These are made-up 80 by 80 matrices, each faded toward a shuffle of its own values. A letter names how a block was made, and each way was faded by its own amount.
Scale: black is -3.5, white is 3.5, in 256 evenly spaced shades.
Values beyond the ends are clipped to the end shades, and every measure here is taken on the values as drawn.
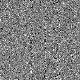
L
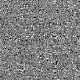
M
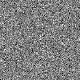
L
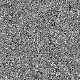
L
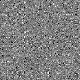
M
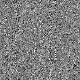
L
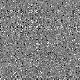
M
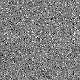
M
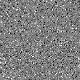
M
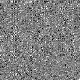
M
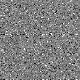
M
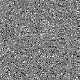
M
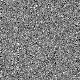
L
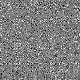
M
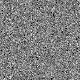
L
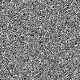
L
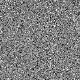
L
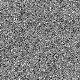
L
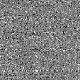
M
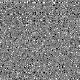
M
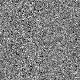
L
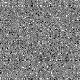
M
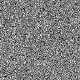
L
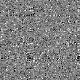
M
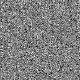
L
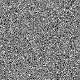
L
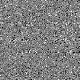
M
